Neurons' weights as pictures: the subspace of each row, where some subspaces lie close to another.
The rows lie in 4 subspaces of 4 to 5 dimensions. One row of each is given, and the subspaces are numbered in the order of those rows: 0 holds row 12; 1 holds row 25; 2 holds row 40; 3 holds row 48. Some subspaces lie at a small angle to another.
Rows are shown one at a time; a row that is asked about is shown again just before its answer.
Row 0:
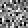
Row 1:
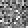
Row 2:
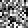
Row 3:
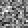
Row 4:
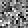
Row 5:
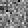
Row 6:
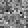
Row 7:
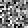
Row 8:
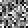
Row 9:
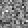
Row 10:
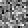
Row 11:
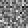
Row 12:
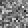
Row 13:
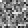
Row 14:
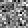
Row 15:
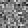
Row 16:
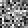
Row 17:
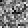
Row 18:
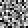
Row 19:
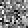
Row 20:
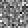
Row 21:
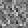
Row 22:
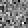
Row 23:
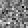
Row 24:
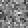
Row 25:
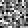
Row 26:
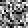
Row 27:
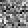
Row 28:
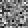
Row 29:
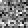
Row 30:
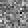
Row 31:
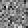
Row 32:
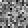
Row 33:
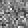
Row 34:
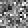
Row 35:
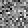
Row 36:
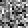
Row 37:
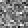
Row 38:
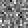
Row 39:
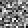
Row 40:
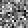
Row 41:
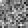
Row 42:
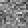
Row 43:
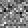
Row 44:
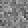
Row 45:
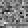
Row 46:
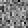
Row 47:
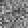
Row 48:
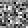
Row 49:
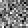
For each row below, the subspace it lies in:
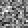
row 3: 0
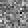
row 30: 3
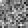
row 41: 1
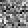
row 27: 3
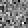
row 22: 0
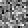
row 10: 0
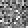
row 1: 2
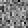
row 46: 0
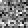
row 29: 0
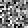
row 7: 3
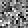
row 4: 2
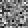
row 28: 1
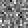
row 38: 2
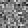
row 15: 2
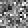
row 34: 3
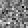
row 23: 0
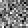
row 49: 1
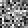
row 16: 2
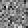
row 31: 3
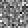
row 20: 2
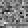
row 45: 1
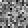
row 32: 2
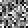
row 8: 1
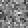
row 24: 3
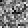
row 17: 1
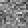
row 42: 3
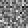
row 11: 2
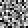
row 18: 1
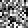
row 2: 3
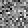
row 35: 3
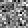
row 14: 3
